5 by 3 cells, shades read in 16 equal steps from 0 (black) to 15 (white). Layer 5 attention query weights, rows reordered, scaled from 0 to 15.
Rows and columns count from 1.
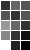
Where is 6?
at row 1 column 2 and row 3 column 2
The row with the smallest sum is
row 4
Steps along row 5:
down down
